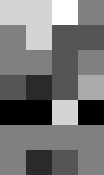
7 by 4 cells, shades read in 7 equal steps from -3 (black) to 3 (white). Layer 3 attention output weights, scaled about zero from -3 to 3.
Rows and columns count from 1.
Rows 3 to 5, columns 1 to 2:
0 0 | -1 -2 | -3 -3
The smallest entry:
-3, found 3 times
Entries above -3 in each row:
4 4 4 4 1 4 4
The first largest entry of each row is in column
3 2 1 4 3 1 1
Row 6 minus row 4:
1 2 1 -1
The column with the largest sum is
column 3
